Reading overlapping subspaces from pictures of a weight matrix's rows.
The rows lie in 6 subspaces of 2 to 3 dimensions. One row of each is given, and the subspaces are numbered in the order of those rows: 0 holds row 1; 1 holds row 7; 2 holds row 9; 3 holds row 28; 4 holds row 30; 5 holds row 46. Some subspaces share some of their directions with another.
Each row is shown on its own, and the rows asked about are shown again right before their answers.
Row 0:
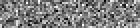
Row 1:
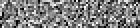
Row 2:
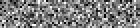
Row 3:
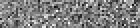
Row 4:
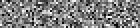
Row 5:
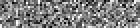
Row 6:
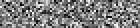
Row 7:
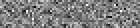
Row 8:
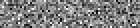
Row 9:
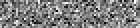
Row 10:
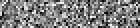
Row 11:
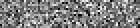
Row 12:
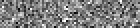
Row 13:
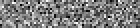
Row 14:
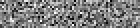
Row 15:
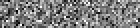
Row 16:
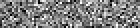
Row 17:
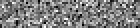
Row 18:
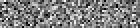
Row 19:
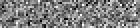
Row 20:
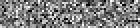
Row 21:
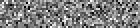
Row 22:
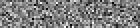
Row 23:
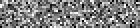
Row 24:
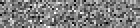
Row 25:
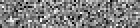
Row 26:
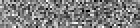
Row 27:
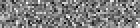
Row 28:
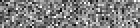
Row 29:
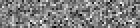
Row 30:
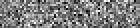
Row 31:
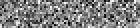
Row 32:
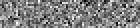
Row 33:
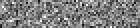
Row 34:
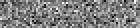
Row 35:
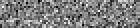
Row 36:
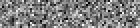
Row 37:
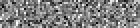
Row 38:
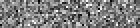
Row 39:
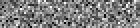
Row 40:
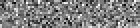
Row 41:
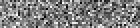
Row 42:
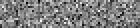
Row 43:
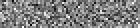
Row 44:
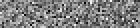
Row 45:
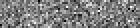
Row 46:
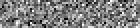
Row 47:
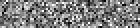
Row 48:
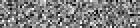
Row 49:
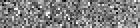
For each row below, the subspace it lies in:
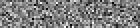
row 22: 1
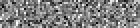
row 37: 0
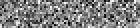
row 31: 4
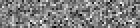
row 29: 5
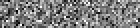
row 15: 3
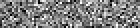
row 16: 1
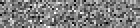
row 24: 2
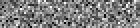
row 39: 4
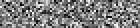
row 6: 1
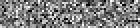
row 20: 0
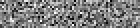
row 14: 2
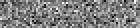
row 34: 2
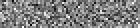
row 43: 3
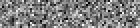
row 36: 5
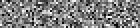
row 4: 1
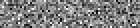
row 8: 4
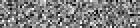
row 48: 4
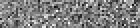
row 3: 3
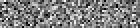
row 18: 3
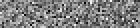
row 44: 3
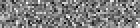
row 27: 3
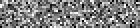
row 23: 5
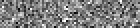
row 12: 5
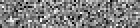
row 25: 2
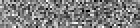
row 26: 1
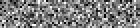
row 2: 4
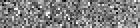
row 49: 3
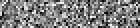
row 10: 0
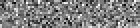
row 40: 3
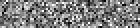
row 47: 0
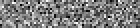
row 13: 1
